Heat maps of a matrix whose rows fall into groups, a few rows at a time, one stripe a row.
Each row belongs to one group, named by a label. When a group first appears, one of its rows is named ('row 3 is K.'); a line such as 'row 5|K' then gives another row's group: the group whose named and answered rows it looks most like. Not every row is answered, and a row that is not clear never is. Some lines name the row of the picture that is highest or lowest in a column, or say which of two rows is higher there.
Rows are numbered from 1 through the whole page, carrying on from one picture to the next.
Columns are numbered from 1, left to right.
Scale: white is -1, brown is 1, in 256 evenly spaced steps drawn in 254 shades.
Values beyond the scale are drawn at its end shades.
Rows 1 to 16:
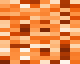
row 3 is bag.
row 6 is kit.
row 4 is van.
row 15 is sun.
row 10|bag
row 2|sun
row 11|kit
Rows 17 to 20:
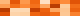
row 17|sun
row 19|bag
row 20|bag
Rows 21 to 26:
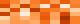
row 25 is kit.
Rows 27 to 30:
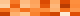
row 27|kit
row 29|van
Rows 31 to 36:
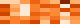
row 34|bag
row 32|bag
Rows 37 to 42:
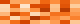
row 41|bag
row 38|kit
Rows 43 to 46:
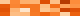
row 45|sun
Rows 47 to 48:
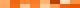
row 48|sun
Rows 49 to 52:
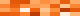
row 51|sun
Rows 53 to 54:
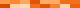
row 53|sun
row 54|bag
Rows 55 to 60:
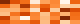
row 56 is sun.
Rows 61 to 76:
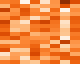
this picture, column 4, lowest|65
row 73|bag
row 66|bag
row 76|bag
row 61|sun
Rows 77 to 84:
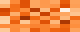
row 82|kit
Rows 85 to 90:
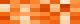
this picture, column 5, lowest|85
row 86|kit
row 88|bag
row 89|bag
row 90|bag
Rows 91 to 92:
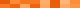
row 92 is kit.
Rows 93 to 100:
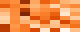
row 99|van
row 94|van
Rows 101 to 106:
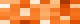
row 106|sun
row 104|sun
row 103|sun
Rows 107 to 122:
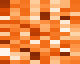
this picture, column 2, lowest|121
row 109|van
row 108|van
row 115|kit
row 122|van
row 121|bag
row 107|van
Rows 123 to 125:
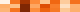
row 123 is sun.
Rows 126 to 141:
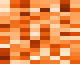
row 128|kit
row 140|van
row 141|bag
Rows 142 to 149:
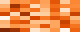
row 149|van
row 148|kit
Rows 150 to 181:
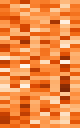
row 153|sun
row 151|bag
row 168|bag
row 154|van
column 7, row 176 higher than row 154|No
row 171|kit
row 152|van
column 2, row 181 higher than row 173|Yes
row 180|van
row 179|van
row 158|bag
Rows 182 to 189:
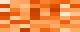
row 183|bag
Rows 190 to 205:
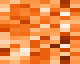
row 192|sun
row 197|van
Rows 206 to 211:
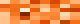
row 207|van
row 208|sun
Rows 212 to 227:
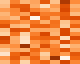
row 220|kit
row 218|bag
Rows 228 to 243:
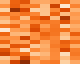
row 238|sun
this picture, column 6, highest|229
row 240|sun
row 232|kit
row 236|bag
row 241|van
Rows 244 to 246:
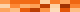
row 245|kit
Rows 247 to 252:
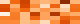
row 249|van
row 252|sun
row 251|sun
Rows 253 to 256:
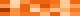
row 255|van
